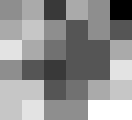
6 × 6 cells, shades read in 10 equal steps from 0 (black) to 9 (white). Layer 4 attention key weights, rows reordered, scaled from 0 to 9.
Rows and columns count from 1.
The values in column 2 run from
3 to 8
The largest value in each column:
8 8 5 6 9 9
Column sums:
38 37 21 24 31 33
